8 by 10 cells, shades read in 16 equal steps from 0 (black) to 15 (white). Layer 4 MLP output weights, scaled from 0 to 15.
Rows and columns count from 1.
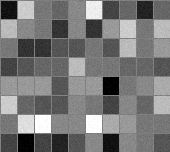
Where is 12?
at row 1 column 2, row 2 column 8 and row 6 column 1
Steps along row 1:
up down down up up down up down up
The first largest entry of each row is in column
6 8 8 5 10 1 3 6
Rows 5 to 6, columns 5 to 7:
9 9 0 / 8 7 4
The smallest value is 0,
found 2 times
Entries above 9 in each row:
2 3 1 1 1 2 4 0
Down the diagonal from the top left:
1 8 3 6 9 7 10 8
